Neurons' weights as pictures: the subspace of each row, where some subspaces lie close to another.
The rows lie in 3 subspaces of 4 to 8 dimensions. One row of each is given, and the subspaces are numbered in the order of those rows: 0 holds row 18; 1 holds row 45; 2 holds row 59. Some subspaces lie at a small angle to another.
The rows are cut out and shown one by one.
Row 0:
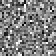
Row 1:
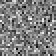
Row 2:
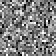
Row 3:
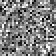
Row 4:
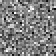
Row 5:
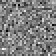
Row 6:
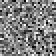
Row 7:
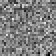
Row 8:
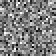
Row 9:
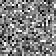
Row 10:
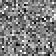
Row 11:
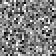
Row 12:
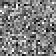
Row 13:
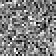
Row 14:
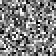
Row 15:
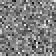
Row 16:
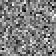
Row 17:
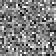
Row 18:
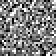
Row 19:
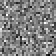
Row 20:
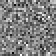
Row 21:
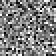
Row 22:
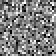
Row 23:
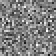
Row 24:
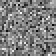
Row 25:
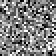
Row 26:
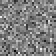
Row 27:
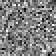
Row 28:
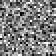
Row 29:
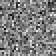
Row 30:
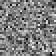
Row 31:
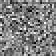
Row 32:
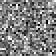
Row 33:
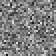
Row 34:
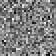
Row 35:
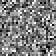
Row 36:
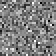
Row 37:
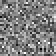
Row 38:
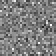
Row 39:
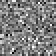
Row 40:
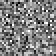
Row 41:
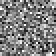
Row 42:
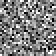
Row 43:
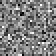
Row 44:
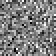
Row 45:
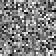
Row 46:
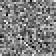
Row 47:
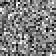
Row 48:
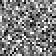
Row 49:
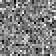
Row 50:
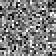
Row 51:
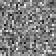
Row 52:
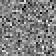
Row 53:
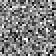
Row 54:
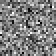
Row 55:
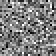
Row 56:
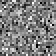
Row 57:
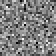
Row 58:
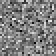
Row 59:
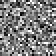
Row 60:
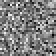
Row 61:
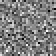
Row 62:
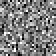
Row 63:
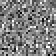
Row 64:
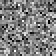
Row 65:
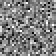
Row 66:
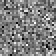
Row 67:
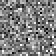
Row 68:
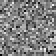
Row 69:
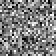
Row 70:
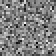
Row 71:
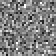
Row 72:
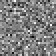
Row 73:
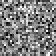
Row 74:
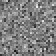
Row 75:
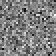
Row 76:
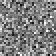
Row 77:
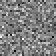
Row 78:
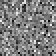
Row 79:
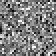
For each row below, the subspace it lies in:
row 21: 0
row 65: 0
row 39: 0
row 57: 2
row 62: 1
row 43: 2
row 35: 2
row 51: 2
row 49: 1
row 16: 1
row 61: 0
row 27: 2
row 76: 0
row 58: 0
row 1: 1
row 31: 0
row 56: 2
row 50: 1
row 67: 0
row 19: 0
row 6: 0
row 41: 2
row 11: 1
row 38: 0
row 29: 1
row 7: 0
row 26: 1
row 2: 2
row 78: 1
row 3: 2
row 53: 0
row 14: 0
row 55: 0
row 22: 1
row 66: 1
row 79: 0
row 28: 2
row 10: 1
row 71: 2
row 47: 1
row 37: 1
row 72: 0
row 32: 2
